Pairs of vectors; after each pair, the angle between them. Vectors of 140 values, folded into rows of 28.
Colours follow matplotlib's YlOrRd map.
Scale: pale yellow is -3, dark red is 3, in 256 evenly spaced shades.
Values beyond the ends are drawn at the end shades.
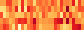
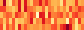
partly opposed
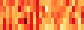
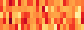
partly aligned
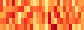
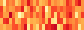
partly aligned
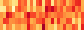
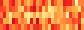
partly opposed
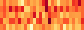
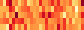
orthogonal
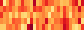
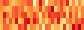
partly opposed
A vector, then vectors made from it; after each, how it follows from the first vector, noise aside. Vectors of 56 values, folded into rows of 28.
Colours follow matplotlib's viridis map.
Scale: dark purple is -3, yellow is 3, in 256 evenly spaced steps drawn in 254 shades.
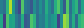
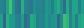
shrunk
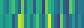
wrapped around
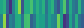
negated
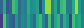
wrapped around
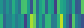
wrapped around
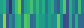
negated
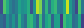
wrapped around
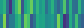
negated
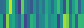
copied
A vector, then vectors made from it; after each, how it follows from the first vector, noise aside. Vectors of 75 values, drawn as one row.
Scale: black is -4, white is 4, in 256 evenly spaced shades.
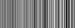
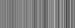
shrunk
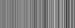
shrunk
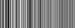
reversed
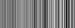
copied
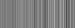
shrunk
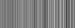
shrunk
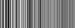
reversed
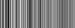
reversed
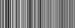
reversed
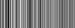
reversed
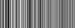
reversed
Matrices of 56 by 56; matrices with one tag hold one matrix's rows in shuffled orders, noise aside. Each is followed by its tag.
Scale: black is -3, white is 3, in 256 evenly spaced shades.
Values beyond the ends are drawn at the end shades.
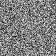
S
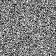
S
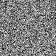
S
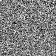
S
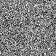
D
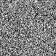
D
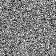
S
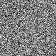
S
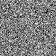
D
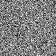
D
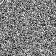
S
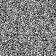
D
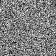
S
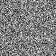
D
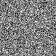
D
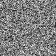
S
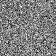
D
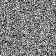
S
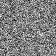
S
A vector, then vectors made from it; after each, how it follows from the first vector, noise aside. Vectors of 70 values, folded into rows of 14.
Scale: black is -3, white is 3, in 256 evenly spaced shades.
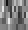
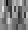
copied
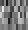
sign-scrambled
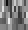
copied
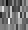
sign-scrambled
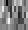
copied
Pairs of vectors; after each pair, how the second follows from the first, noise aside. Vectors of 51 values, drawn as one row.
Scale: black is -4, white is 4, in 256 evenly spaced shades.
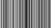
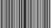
reversed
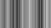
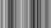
reversed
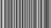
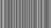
shrunk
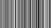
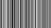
reversed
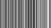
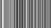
reversed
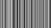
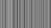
shrunk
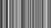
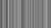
shrunk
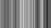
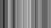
reversed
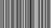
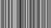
reversed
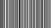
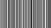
reversed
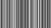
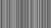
shrunk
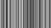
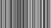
reversed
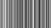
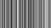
reversed
